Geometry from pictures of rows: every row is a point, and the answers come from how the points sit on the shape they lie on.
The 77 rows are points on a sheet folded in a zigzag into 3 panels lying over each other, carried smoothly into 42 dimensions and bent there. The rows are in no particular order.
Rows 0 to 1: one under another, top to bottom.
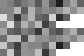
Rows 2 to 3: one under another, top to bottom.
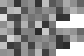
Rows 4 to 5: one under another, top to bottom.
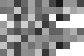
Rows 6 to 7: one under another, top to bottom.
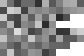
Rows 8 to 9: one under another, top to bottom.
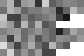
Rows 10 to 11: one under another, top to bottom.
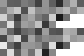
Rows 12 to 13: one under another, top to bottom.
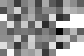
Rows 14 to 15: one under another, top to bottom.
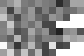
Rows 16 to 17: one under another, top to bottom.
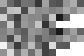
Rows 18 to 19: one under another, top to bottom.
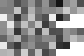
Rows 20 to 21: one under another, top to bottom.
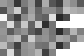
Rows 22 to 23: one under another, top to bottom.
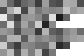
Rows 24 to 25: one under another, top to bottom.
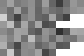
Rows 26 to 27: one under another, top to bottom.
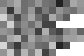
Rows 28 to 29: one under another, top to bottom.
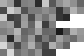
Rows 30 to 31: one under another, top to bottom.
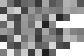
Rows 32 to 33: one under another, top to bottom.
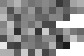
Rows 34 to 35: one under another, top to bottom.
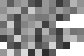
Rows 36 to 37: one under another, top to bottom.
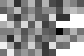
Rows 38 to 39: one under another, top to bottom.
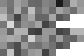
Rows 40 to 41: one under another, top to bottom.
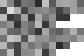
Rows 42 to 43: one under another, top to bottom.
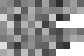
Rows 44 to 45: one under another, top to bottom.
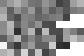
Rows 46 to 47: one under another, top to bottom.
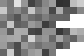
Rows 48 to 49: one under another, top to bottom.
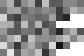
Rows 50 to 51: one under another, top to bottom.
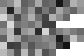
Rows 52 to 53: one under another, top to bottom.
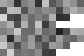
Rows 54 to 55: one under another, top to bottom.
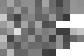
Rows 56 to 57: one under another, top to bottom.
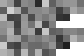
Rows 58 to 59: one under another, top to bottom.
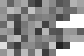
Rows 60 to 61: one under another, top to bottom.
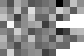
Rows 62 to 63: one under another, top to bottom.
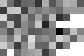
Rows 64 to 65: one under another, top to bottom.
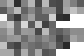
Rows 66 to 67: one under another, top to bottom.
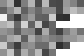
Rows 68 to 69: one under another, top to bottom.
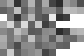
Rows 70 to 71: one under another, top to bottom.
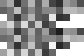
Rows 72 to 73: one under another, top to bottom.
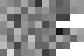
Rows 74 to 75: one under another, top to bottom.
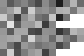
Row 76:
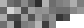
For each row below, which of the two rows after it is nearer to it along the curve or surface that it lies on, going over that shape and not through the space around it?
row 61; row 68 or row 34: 34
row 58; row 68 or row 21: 21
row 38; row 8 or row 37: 37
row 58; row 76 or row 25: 76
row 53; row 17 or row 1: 17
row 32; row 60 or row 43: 43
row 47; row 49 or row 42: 49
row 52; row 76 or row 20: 20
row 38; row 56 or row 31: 56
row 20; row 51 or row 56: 56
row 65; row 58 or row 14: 14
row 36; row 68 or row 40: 68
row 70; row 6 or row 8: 8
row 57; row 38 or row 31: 31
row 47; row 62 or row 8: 62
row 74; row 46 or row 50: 46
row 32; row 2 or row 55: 55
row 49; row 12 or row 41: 41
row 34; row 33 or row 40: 40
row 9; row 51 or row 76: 51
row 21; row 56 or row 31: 56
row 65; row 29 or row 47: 29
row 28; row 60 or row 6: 6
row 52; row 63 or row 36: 36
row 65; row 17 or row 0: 17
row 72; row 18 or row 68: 18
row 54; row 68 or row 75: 68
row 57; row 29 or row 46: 29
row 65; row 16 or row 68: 68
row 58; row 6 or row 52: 6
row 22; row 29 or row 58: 58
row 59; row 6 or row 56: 56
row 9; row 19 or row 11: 19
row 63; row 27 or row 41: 41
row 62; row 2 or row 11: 11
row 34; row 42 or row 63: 63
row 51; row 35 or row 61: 35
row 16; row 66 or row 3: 3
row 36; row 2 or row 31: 31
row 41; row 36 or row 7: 7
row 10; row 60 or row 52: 60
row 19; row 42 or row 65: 65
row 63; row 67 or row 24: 67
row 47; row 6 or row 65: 6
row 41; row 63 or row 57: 63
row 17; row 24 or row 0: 24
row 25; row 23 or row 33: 23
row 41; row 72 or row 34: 34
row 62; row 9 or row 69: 69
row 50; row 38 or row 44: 44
